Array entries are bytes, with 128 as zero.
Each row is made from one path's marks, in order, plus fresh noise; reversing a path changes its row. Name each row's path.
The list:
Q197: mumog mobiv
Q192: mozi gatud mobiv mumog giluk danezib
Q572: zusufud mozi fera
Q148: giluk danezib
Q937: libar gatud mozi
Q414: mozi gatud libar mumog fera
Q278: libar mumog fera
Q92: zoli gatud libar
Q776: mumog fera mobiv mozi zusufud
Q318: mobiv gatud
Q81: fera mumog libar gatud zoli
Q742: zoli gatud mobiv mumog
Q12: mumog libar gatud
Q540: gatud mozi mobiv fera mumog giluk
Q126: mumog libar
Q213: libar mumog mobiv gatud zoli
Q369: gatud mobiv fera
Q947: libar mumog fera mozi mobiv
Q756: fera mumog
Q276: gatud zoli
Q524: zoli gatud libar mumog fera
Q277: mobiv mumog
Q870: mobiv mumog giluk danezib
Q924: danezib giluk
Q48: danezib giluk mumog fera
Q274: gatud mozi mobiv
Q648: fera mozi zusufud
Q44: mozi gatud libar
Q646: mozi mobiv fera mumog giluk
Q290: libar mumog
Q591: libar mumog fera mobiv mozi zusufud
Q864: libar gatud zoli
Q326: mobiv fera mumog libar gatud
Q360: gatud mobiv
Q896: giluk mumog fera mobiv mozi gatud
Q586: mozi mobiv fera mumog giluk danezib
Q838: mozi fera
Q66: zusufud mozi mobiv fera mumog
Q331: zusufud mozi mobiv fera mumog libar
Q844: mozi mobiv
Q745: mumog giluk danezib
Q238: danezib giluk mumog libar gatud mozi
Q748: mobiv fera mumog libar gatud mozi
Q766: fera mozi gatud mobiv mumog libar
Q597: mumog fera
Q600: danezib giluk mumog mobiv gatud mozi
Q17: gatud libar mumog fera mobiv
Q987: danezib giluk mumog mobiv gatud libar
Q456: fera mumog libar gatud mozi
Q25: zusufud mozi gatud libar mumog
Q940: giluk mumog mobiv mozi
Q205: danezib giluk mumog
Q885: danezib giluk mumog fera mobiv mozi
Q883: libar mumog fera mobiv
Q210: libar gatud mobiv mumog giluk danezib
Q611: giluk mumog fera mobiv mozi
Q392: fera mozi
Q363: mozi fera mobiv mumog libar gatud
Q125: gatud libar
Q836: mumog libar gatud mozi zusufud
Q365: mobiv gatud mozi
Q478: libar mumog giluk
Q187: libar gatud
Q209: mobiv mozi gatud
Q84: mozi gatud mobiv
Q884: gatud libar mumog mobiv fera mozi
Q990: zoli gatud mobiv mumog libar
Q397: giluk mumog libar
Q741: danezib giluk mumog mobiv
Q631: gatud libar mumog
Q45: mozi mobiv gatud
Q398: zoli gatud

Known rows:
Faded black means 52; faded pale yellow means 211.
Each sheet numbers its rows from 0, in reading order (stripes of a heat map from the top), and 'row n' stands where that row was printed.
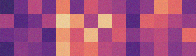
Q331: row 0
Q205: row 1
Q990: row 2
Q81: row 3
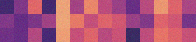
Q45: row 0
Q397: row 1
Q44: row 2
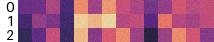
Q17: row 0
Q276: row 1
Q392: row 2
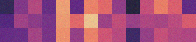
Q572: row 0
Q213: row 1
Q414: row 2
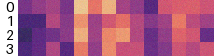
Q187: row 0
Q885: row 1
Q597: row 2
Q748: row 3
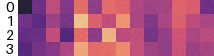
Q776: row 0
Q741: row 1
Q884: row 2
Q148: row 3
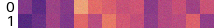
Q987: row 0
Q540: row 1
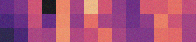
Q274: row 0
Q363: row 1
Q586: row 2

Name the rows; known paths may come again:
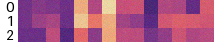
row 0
Q524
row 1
Q187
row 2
Q884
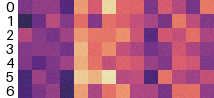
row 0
Q742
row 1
Q611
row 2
Q290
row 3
Q12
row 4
Q397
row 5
Q276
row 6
Q197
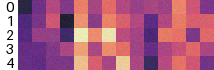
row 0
Q896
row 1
Q84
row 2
Q398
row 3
Q278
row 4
Q756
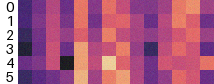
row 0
Q947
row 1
Q66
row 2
Q591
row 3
Q648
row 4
Q360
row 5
Q597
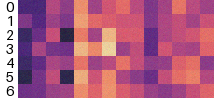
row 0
Q885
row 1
Q987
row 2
Q365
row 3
Q864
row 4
Q646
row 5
Q209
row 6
Q210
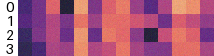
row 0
Q844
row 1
Q940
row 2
Q572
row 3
Q586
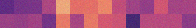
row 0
Q148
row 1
Q25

